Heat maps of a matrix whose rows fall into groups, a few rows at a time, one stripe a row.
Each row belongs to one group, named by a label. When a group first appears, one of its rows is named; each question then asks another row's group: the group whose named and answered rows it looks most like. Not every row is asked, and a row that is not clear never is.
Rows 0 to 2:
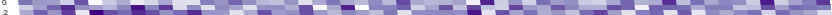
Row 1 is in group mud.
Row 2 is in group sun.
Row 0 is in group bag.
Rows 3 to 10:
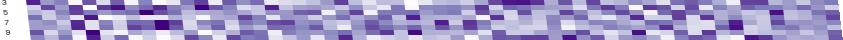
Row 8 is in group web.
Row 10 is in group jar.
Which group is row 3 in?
jar
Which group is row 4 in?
sun
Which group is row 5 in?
mud
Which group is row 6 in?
bag
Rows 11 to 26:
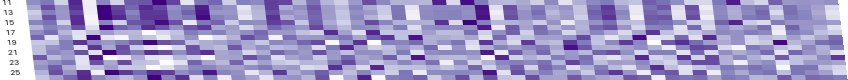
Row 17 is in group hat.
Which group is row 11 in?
web
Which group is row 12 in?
sun
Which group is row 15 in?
web
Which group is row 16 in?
sun
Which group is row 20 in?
jar
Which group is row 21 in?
sun
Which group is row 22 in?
bag
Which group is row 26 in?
mud
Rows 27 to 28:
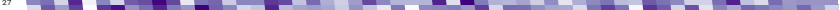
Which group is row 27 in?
web
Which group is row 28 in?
sun
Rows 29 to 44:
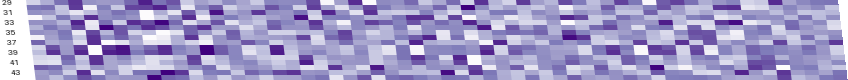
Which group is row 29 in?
mud
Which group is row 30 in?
web
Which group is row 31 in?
hat
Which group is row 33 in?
web
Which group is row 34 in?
sun
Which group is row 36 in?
jar
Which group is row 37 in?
bag
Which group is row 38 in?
sun
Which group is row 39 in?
sun
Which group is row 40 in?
jar
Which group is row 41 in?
jar
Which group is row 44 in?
mud
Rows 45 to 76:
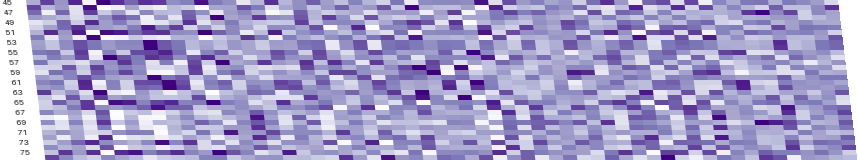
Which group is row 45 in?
sun
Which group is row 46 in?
bag
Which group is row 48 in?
hat
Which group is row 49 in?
jar
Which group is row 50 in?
mud
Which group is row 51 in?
sun
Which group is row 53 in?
mud
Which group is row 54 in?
mud
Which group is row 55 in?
web
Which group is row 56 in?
sun
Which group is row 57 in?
hat
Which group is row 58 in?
jar
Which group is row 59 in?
jar
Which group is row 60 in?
mud
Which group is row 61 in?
web
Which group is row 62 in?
web
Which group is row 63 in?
bag
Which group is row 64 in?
jar
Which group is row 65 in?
sun
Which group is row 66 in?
mud
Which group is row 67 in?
bag
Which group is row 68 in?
bag
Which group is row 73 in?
mud
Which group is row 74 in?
bag
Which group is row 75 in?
sun
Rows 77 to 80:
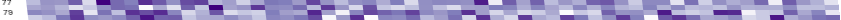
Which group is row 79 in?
web
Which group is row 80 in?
mud
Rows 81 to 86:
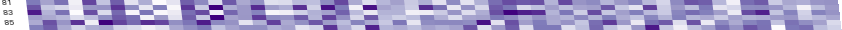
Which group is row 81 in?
jar
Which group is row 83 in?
jar
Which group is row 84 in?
hat
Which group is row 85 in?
sun
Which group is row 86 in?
hat
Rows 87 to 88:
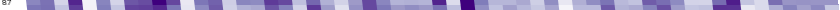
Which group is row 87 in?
web
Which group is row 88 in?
web
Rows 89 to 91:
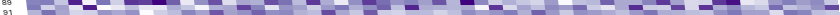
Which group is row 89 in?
web
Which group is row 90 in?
bag
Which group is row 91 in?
hat
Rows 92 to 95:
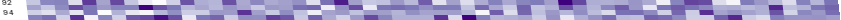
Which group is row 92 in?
jar
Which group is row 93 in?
mud
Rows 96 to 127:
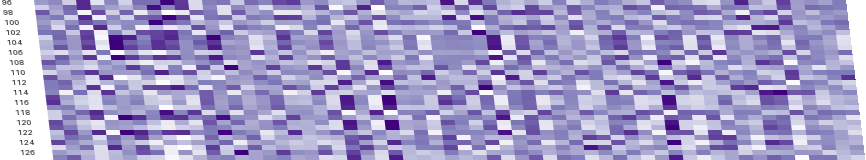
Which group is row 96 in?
web
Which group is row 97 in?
mud
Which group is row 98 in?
jar
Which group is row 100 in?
mud
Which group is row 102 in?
web
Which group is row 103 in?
sun
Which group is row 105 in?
sun
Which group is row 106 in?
bag
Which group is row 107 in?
sun
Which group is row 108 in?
hat
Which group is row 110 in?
mud
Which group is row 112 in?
hat
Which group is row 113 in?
web
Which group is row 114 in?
jar
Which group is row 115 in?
hat
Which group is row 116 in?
hat
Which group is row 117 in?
hat
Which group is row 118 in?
mud
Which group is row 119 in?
sun
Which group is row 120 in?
hat
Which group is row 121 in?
hat
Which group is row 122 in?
sun
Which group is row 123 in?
jar
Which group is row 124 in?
hat
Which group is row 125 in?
jar
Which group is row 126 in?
hat
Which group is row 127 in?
hat
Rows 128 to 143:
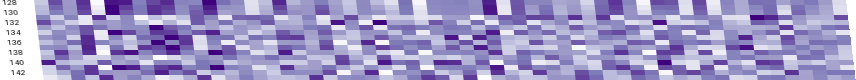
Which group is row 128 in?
sun
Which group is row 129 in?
sun
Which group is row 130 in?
sun
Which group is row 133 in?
mud
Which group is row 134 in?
sun
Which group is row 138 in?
sun
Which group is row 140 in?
hat
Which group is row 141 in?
sun
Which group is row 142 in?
mud
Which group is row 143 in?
jar
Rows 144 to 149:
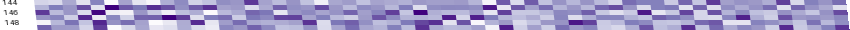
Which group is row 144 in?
bag
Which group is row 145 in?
sun
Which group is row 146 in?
bag
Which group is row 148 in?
jar
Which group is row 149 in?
bag
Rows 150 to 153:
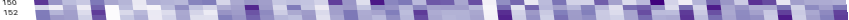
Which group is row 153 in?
bag
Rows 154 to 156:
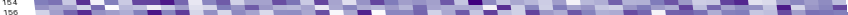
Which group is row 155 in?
bag
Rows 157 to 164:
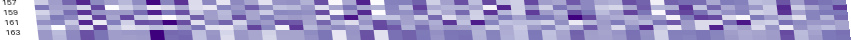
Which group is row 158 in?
bag
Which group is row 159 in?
mud
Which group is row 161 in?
web
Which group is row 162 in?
bag
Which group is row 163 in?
mud
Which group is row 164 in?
mud
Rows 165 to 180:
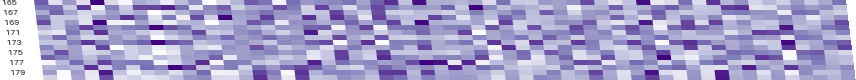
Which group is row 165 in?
bag
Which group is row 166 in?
web
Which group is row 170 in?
mud
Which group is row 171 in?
jar
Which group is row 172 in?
hat
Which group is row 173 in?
mud
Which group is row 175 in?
hat
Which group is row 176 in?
hat
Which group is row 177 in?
jar
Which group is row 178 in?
web
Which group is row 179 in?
bag
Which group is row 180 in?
bag
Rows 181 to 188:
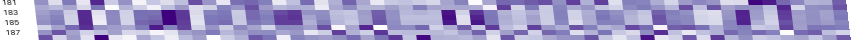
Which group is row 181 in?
jar
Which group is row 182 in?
bag
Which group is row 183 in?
web
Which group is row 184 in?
web
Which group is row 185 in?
web
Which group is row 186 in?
mud
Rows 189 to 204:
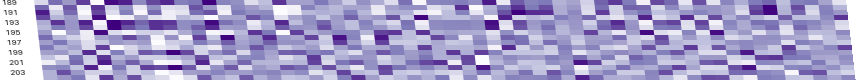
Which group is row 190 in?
jar
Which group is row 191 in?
jar
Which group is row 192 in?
bag
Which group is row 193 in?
sun
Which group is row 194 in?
sun
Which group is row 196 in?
hat
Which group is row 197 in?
hat
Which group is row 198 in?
bag
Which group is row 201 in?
jar
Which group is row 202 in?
web
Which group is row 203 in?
hat
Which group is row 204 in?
jar
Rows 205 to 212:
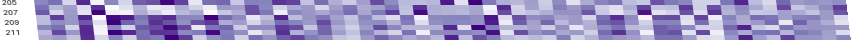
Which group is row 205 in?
web
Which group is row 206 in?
bag
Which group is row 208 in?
sun
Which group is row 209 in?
sun
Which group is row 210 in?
web
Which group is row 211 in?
sun
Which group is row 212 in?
web
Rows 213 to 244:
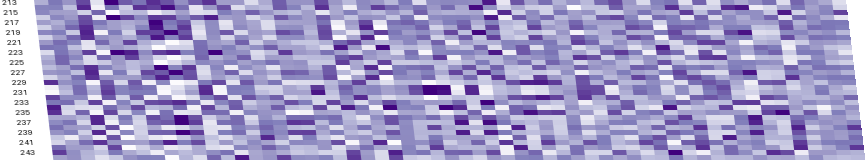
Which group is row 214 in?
web
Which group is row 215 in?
bag
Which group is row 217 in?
mud
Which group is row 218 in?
mud
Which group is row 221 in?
jar
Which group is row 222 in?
hat
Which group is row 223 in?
sun
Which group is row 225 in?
hat
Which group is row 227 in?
web
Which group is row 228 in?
mud
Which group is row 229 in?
jar
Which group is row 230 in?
jar
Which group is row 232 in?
jar
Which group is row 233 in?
web
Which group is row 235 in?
jar
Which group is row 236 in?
web
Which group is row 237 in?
web
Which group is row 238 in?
bag
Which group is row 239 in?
web
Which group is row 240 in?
bag
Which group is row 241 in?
mud
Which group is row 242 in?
bag
